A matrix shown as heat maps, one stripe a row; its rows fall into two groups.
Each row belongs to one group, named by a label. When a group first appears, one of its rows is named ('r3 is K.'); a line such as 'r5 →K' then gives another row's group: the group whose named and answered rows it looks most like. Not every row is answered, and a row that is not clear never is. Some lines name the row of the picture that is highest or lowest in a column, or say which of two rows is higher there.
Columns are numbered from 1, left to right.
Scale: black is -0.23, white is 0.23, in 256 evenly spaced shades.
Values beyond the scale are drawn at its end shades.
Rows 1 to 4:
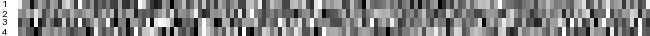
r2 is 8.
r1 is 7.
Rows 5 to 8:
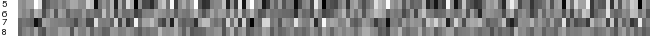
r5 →8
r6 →8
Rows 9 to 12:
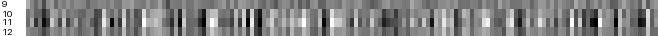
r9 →7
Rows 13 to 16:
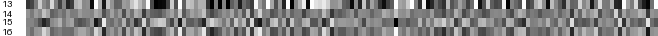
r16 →8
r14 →8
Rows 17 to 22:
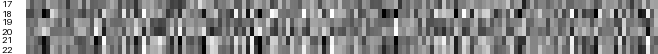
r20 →8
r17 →7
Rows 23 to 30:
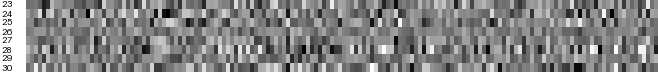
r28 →8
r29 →7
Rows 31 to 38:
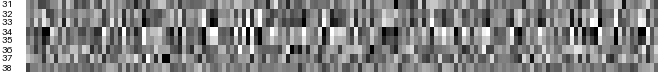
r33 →8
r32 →8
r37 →7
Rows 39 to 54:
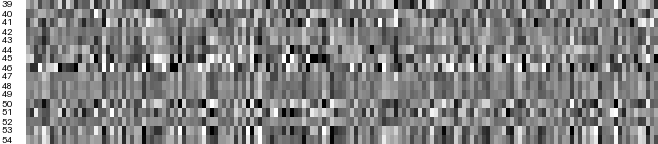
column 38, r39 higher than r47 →Yes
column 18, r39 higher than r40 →No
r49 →8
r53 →8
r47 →8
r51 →8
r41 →7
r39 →8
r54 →8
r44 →7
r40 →8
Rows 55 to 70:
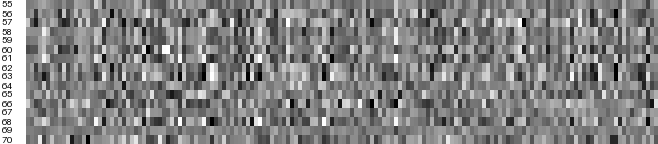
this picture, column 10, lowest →57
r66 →7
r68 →8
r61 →8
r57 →7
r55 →8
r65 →7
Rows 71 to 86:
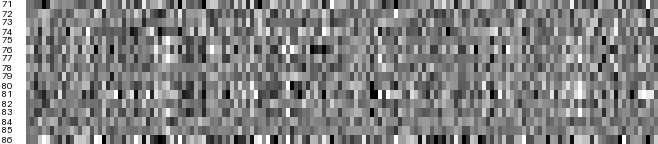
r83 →7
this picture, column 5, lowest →71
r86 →8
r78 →8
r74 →7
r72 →8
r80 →7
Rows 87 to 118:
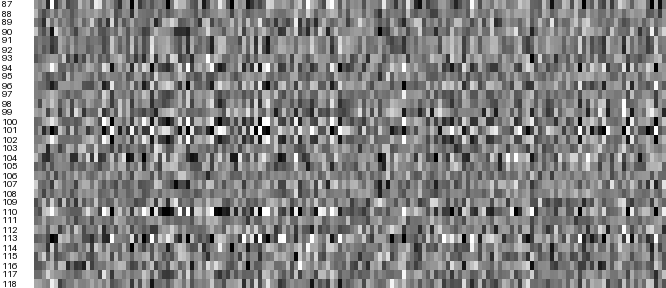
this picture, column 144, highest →101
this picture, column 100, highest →109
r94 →8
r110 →8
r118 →8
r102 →8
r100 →8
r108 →7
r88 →7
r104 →7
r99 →8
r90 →7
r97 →8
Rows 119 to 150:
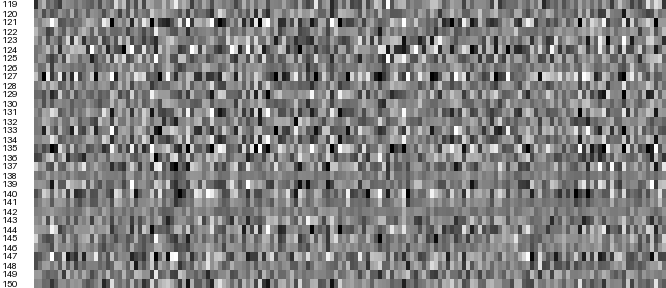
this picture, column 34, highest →127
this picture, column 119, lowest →124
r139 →7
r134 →8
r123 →8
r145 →7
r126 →7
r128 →8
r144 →8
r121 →8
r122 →7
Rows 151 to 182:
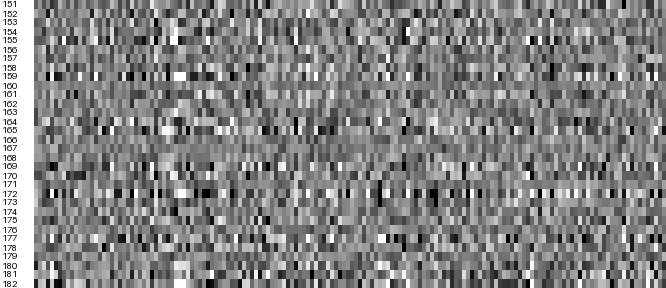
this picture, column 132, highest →172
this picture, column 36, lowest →174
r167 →8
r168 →8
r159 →7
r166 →7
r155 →7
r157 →7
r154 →7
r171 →7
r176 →8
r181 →8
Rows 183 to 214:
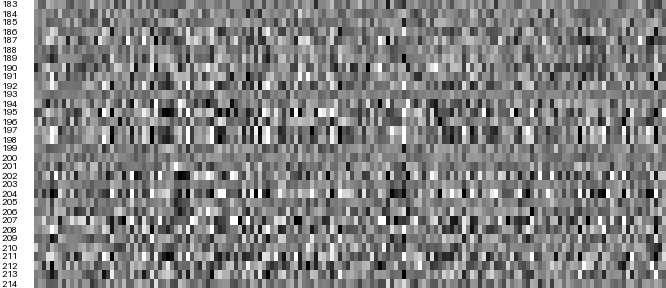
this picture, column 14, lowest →207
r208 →8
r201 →7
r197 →8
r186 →8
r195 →8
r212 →7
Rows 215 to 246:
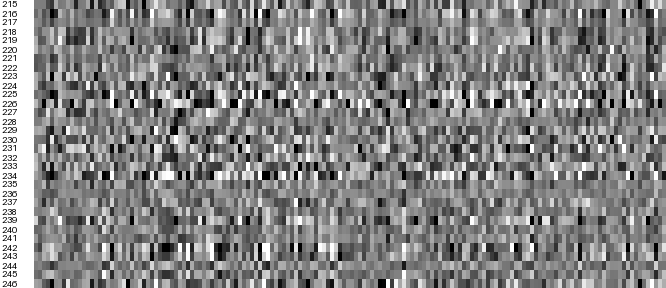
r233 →7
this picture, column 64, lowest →226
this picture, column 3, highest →231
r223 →7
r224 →7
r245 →8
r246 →7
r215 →7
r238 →8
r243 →8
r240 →8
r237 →7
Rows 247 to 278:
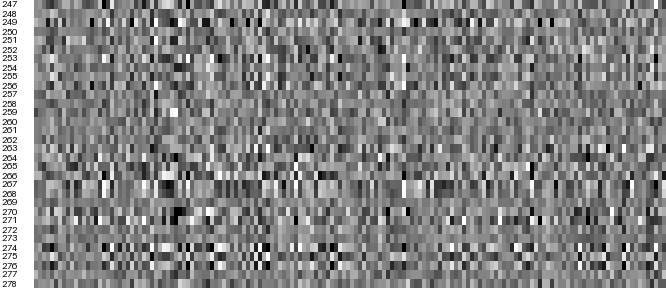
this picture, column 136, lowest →270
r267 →8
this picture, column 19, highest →249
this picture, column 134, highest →249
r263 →8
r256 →7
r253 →8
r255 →8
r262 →7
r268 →8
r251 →7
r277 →7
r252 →7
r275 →8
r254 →7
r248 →8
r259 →7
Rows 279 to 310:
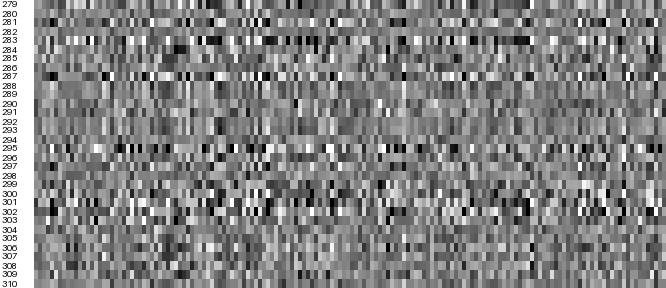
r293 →8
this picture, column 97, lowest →295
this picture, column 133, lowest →301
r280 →8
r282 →8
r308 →7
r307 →8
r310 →8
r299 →7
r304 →7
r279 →7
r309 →7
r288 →8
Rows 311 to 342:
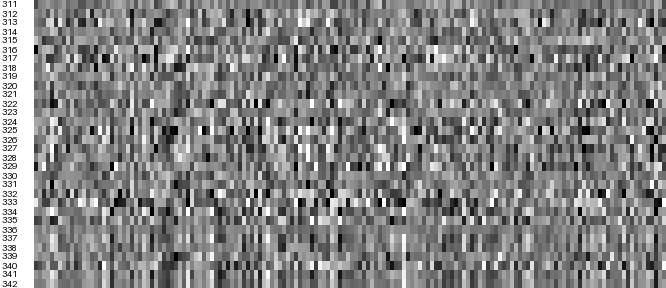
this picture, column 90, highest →324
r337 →8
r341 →8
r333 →7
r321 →7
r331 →7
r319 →8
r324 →8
